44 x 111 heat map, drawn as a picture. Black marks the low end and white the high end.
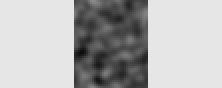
It is made of 1 by 3 panels. Panel 1,1: very high, flat. Panel 1,2: low, blotchy. Panel 1,3: very high, flat.
